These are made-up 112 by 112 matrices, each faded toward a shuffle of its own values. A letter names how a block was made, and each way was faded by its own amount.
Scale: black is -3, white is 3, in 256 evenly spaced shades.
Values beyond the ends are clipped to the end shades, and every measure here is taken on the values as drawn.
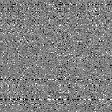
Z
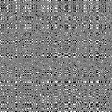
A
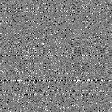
Z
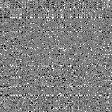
Z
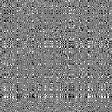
A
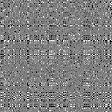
A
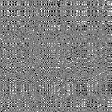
A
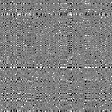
A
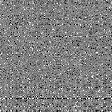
Z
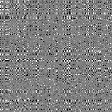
A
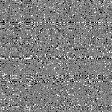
Z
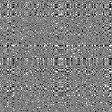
A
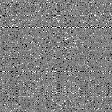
Z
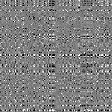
A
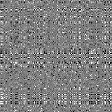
A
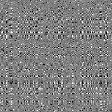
A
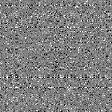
Z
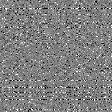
Z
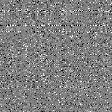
Z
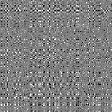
A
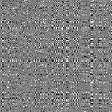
A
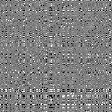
A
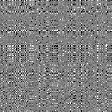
A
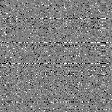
Z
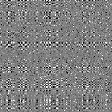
A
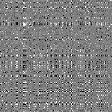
A
